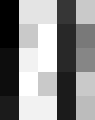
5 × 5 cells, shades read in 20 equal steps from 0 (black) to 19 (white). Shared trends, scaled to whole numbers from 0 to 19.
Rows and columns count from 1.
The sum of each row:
53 46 51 52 54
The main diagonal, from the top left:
0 15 19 2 14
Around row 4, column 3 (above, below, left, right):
19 18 19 2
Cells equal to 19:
3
